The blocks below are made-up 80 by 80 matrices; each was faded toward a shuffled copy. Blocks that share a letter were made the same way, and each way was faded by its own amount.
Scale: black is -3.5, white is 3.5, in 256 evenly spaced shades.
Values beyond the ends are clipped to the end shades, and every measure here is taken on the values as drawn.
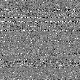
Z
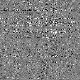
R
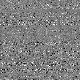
Z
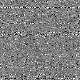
Z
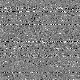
Z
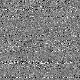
Z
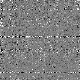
R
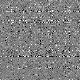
R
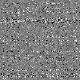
R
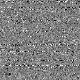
Z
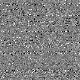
Z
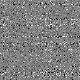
R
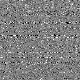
Z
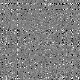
R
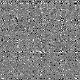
R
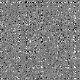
R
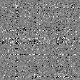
R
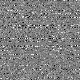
Z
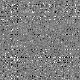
R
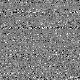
Z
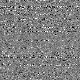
Z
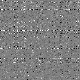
R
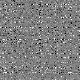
R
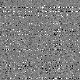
R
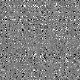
R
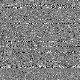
Z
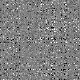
R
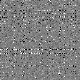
R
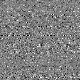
Z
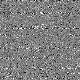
Z
